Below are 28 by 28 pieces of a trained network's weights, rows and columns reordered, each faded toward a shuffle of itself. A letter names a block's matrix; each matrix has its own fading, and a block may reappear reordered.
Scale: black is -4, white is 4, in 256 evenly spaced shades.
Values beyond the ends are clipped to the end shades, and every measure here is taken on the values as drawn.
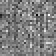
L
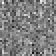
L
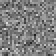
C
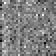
L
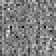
L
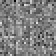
L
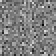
C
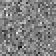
C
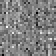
L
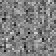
L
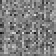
L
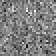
C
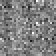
L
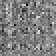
L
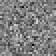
C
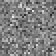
C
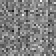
L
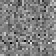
L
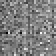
L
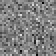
C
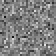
C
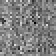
L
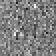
C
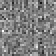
L
